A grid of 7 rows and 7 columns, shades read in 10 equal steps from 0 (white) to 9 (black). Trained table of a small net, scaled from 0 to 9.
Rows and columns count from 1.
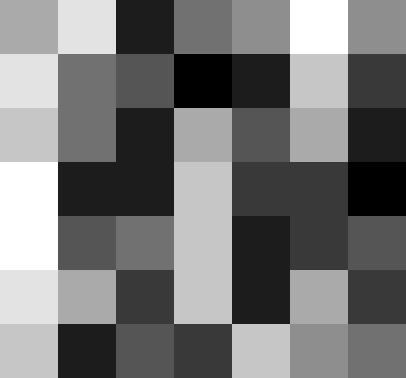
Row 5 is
0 6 5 2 8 7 6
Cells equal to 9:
2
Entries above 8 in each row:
0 1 0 1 0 0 0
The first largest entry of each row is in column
3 4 3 7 5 5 2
